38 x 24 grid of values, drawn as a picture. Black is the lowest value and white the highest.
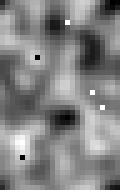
No row or column stands out. Five lone cells stand out: three far higher and two far lower than their neighbours. On average the colour sits 50% of the way up the scale. The texture is blotchy. The ninth with the lowest average is the top right. Neither half mirrors the other.
